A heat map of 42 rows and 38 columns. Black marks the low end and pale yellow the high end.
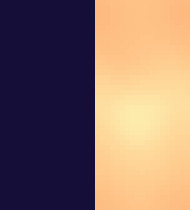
It is made of 1 by 2 panels. Panel 1,1: very low, flat. Panel 1,2: very high, smooth, faint in contrast.
